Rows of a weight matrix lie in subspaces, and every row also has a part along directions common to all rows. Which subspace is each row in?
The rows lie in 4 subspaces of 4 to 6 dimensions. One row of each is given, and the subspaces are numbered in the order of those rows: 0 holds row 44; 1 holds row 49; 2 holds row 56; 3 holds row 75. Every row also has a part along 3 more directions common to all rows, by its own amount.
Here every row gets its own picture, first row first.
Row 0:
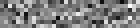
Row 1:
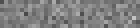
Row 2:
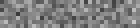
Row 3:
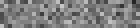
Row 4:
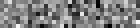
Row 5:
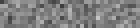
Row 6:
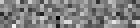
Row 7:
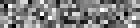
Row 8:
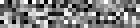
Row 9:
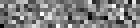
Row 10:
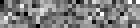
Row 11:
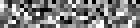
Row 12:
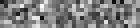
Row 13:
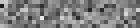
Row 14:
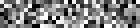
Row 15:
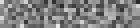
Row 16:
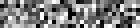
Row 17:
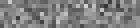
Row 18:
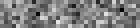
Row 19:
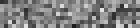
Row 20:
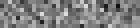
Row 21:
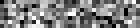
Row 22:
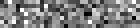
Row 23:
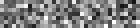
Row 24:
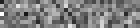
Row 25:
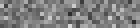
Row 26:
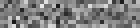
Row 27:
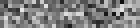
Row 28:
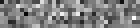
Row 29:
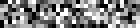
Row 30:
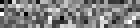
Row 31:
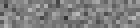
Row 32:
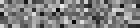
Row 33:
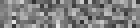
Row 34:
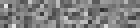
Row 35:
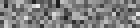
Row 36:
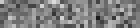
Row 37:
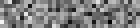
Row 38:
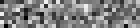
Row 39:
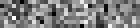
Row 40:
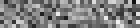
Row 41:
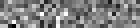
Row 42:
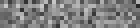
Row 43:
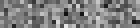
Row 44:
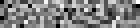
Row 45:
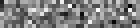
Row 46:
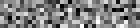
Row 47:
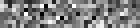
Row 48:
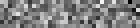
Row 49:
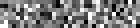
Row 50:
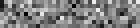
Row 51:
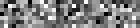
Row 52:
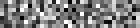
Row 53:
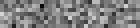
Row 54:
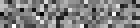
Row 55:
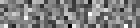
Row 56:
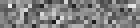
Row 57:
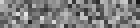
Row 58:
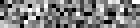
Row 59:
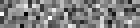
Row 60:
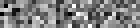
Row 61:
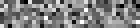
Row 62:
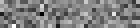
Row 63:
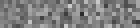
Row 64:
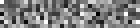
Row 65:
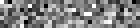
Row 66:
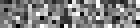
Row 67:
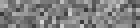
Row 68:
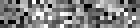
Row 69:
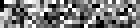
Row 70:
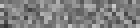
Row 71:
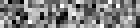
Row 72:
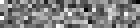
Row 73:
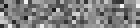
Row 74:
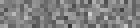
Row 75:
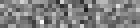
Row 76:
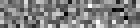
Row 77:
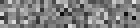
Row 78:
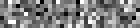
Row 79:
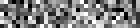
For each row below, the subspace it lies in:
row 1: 0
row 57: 2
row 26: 3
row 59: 0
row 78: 0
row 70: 1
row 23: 0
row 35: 1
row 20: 3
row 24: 0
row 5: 3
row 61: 3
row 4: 2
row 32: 3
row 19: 1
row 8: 0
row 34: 1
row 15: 0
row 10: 2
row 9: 1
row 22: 0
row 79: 3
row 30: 0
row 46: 3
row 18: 2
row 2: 1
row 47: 2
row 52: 0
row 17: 3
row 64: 0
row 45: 2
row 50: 2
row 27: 2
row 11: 2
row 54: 3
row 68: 0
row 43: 2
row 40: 1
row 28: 0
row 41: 3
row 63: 2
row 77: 0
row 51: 1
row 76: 3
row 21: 1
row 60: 1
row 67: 3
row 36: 3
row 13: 1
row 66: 2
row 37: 0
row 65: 0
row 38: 1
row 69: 2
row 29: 3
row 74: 1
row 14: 2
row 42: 0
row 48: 0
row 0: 2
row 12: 1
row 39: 3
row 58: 0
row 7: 1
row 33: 1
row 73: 3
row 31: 1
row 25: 1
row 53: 1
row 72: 0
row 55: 1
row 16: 3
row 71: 3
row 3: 3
